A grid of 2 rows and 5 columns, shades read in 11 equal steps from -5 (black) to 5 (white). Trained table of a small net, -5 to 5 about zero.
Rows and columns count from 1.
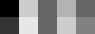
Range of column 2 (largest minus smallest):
1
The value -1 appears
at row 1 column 3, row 1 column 5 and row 2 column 3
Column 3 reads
-1 -1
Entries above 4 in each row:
0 0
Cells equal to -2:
0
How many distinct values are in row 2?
5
